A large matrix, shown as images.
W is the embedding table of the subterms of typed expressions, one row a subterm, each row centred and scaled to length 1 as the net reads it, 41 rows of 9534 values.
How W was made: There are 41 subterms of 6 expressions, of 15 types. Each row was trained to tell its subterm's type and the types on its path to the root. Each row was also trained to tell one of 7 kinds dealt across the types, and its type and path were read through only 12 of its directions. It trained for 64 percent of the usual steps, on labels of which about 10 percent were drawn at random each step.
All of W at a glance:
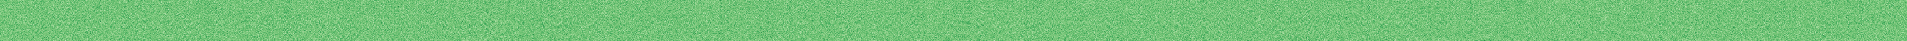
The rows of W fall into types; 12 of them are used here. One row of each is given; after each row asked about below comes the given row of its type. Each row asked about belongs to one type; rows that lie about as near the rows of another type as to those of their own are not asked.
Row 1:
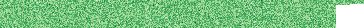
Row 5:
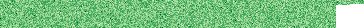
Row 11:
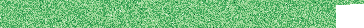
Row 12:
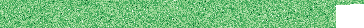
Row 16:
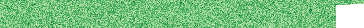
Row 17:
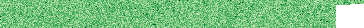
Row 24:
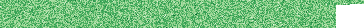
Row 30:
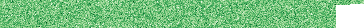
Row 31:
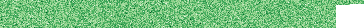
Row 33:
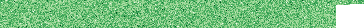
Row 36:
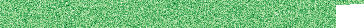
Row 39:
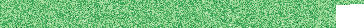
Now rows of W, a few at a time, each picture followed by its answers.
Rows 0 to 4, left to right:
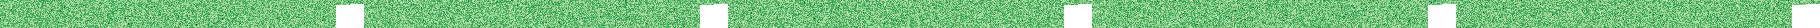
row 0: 17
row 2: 24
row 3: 36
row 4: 11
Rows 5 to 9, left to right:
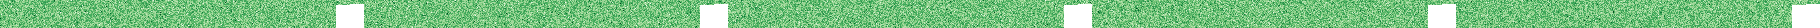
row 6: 30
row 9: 12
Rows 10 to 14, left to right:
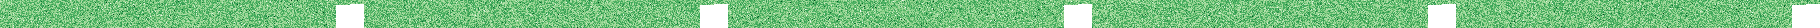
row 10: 30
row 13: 1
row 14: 33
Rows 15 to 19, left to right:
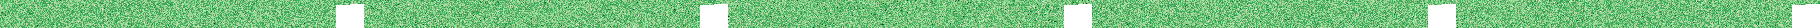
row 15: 17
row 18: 5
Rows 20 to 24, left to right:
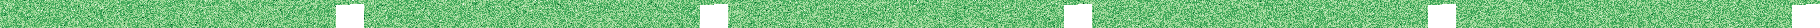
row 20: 17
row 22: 36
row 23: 36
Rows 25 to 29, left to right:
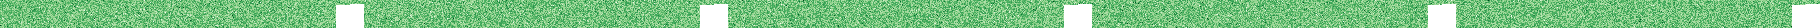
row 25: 12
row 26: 39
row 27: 39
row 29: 11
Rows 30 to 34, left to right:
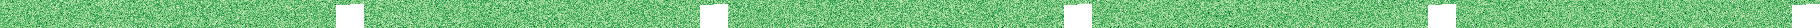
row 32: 24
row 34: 11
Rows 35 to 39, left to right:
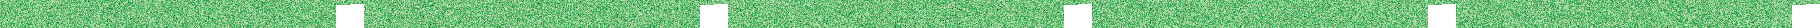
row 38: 5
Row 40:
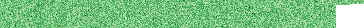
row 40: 5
